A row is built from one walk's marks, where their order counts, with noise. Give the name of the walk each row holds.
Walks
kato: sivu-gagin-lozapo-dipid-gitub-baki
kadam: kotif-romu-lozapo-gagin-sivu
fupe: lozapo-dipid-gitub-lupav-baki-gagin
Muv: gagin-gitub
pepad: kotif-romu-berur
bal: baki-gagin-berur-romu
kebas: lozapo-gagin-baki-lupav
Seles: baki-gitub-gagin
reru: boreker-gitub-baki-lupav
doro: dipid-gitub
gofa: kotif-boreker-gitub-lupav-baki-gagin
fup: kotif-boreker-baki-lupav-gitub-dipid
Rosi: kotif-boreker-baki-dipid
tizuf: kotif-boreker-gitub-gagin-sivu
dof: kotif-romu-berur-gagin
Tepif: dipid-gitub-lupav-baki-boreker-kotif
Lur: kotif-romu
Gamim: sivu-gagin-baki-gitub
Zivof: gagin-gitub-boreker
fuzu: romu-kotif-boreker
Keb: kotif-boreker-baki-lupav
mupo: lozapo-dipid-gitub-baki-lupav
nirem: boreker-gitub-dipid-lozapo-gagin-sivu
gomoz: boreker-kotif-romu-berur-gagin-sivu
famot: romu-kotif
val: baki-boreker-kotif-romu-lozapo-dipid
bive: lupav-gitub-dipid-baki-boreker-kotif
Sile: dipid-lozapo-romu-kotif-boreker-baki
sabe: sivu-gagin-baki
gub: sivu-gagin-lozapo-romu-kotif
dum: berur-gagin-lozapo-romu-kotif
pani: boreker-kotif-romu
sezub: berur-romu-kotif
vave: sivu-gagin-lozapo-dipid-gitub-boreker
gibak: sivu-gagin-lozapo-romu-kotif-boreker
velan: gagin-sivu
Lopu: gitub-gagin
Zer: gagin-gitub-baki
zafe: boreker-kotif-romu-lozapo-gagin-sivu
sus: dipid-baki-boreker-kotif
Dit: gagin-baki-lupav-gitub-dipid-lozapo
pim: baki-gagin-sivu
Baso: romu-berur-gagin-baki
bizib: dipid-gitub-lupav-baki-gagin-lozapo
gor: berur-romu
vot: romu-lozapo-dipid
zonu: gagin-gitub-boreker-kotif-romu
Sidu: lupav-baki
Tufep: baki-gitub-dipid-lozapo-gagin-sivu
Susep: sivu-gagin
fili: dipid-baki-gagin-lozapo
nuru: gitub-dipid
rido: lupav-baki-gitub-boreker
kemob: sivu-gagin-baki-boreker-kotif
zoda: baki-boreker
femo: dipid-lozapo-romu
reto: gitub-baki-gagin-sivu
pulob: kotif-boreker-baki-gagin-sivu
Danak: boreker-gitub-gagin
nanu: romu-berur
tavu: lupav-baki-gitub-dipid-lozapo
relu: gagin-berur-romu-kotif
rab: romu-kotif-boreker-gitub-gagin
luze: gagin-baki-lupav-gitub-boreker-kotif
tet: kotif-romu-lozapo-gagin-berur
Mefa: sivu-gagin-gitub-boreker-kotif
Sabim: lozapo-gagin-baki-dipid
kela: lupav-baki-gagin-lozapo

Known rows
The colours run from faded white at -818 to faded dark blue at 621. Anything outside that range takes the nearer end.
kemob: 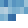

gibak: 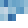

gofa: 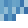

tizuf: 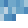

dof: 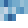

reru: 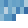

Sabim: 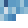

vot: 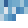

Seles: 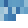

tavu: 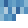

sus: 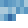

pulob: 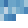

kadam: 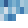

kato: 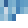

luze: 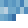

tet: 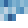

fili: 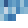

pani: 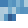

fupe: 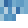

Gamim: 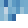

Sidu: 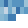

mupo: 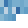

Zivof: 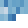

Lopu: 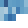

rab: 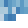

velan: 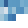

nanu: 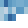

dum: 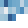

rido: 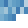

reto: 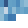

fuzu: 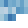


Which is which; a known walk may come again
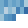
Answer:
Keb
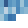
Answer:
fili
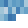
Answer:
zoda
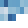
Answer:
gub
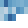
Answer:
nanu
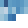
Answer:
Susep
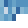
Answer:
Dit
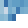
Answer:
Zer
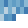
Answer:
Rosi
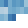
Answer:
Mefa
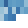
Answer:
Seles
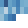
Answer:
kela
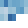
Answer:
gibak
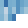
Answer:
vave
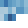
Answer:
pepad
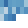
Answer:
Danak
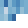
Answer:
Gamim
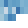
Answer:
doro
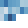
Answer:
gomoz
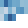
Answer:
dof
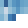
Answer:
sabe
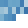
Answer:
bive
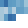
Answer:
Lur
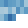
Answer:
sus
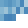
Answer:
Tepif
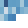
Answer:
Sabim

